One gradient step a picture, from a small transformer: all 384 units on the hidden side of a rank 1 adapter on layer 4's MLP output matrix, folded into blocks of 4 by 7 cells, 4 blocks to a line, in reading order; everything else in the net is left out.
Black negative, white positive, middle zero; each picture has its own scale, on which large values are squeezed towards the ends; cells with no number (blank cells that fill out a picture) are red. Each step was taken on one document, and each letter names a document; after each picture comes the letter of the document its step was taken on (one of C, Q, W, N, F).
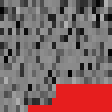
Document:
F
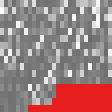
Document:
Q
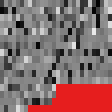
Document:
Q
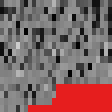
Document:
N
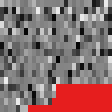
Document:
N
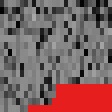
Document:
F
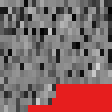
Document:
N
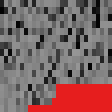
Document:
Q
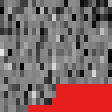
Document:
F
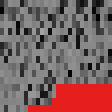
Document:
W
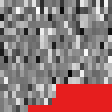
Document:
W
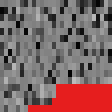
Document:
W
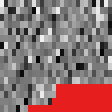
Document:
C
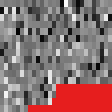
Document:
W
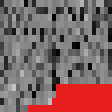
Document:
N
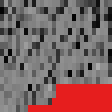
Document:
Q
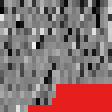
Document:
Q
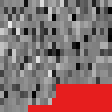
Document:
N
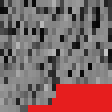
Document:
N
